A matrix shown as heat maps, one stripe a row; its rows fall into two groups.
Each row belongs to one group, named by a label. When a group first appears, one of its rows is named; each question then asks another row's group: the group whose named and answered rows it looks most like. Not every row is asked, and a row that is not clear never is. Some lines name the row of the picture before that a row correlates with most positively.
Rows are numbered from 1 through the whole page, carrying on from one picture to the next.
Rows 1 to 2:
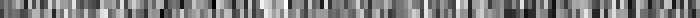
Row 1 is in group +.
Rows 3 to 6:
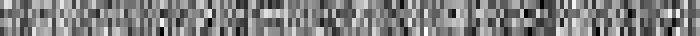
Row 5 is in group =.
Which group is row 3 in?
=
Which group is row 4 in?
+
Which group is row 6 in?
=
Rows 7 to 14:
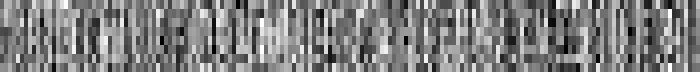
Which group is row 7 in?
=
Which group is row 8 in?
+
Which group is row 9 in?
+
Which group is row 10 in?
+
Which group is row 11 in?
+
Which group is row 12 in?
+
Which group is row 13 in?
=
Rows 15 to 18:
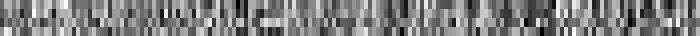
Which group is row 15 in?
=
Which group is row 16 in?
=
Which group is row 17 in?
+
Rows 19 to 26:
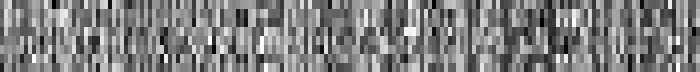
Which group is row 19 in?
=
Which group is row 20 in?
=
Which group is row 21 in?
=
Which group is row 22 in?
+
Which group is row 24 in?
+
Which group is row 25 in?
=
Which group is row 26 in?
=
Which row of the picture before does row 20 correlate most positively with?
15
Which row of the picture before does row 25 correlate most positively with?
16
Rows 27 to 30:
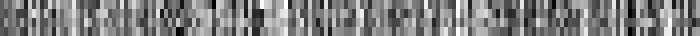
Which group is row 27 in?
+
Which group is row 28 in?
+
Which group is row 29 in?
+
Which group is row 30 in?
+
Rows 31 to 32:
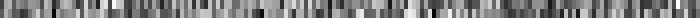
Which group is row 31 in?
=
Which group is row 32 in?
+
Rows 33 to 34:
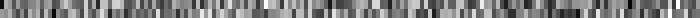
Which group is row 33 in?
=
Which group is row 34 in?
+
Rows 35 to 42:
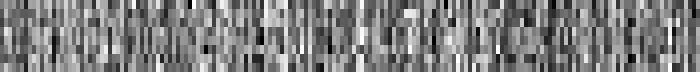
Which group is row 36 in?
+
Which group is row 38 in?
=
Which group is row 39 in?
=
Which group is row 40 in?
=
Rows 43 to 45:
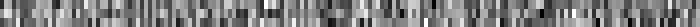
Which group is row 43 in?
=
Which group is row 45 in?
=
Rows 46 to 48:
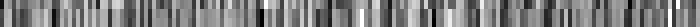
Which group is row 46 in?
=
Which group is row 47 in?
=
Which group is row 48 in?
=
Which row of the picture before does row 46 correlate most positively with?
43
